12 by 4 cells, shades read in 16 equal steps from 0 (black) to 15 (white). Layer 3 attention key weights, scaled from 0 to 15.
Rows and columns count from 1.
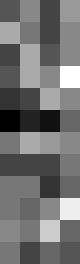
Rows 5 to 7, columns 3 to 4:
10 8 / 1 6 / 9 8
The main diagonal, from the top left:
5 7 5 15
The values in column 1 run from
0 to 10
